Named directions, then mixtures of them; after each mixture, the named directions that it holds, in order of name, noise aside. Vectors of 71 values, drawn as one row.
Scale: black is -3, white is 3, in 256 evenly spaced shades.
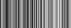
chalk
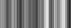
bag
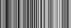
chalk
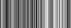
bag, chalk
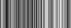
bag, chalk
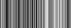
bag, chalk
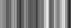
bag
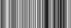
bag, chalk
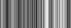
bag, chalk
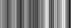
bag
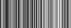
chalk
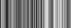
bag, chalk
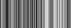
bag, chalk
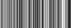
bag, chalk
